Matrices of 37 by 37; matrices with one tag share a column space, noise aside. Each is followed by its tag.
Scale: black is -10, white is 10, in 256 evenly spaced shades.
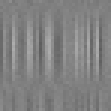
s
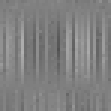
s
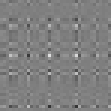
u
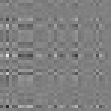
u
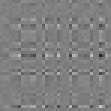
u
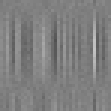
s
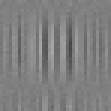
s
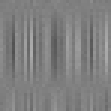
s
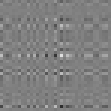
u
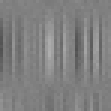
s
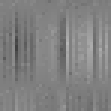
s
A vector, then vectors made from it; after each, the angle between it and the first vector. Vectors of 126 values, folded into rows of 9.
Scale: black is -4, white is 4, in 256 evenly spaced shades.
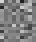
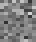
partly opposed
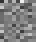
nearly opposite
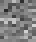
orthogonal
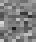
orthogonal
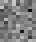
partly opposed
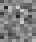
partly opposed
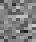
partly opposed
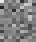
nearly parallel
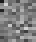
partly opposed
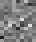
partly opposed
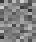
nearly opposite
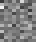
nearly opposite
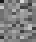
nearly opposite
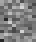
partly aligned
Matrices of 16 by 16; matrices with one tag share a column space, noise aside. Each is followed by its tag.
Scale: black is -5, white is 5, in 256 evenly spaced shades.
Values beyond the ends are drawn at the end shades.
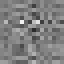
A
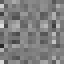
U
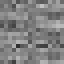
U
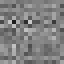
A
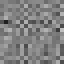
A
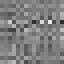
A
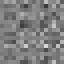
U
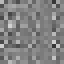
U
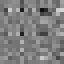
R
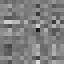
A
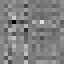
A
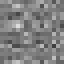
U
